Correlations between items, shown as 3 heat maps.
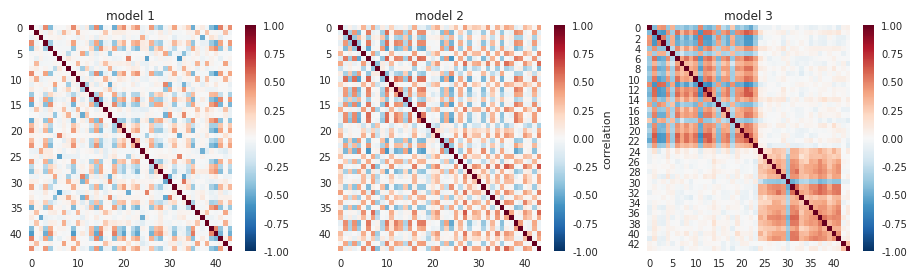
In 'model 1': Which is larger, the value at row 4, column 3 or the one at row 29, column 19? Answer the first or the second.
the second
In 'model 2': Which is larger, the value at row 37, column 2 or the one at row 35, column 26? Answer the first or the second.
the first
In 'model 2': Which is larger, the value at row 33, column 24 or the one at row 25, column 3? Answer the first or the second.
the second
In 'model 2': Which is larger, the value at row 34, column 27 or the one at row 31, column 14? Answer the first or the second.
the first
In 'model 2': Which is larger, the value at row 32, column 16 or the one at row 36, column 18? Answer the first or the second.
the first
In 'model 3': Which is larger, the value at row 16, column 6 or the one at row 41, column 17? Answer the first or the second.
the first
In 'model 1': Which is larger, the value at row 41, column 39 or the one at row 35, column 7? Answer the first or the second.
the second
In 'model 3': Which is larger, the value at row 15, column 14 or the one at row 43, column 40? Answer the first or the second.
the second
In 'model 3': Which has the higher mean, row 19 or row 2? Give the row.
19
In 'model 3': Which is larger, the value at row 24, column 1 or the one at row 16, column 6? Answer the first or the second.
the second
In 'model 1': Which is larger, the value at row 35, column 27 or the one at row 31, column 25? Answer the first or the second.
the first
